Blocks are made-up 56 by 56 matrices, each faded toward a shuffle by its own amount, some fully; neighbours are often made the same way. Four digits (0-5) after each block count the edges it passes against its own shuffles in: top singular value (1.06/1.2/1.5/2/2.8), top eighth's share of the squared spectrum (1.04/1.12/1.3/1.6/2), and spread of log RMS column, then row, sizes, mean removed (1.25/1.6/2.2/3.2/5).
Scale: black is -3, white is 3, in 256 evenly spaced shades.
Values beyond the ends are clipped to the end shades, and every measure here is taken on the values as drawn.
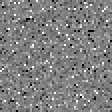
2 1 0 0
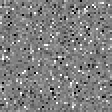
2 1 0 0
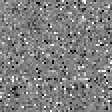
2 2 0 1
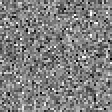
0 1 0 0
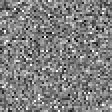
0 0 0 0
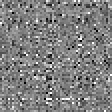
4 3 2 2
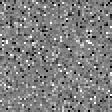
0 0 0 0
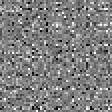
4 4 2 2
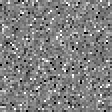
0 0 0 0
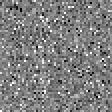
3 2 1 0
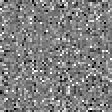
3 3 2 2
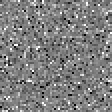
0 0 0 0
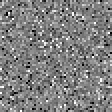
2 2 0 0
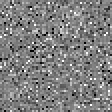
3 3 1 1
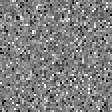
2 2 0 0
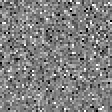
1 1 0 0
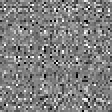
4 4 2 2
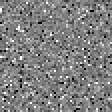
2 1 0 0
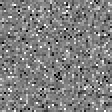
0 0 0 0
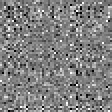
4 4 2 2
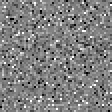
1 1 0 0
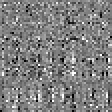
4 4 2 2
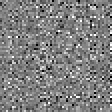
4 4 2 2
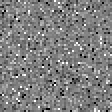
0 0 0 0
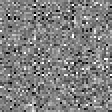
4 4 2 2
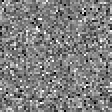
2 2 1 0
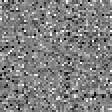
3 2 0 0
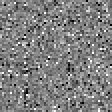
1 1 1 0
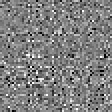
4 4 2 3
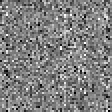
1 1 2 0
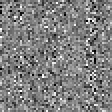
1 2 3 0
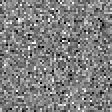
0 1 1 0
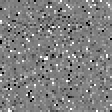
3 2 1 0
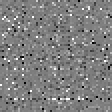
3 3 1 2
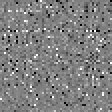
3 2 1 1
